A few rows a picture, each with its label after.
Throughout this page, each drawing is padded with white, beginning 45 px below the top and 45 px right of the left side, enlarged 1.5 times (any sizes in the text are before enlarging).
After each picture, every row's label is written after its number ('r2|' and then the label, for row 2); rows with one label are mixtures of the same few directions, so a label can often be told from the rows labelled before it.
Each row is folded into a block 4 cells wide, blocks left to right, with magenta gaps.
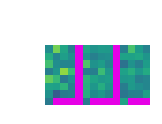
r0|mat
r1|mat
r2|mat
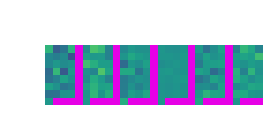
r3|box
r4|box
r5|mat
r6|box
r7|mat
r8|box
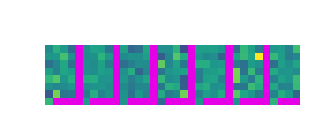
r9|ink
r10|ink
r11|box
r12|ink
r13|box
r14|box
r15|ink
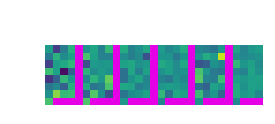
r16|mat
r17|ink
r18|box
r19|ink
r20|box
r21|mat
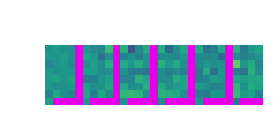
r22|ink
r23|ink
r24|mat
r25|mat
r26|box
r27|mat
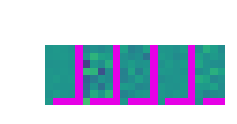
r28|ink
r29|mat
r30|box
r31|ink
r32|mat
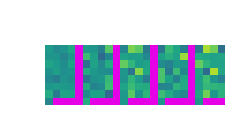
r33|ink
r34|ink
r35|box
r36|box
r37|box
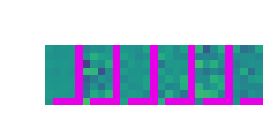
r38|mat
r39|mat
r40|ink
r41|ink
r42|mat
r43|box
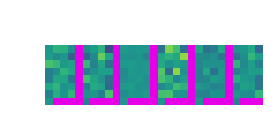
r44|box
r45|ink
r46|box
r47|box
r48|box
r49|ink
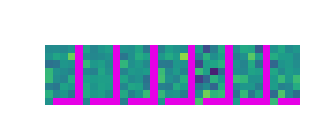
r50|box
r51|mat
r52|ink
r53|box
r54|mat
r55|ink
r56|ink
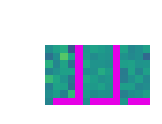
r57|ink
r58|mat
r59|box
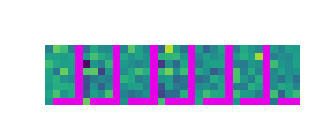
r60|box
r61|mat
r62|mat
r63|mat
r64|mat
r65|box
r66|ink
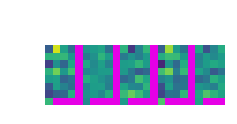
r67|mat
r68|ink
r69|mat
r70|mat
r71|mat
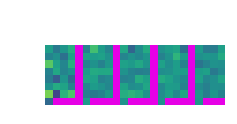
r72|ink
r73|mat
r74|mat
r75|ink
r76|box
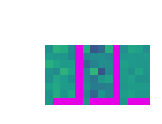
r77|box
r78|box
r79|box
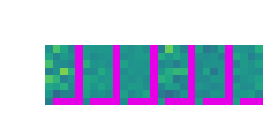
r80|mat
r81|mat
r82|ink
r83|mat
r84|box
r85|ink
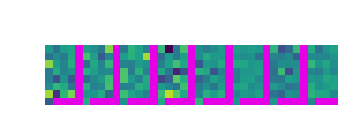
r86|ink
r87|ink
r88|box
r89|mat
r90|mat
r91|box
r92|box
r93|mat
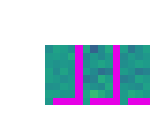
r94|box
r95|mat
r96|mat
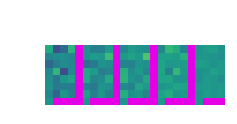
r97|box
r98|box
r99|box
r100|box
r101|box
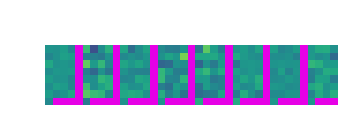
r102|ink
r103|mat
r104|mat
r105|box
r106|mat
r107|ink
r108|box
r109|box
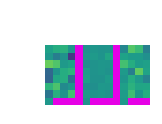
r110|box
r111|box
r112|box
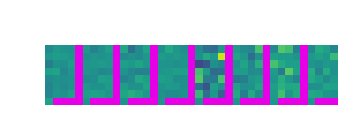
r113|mat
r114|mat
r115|mat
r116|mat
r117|box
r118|ink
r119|box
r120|box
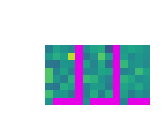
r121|box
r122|ink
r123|mat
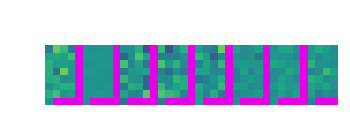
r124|box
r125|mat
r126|ink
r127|mat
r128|ink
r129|box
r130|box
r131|mat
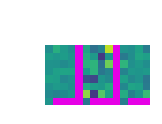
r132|mat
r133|ink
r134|ink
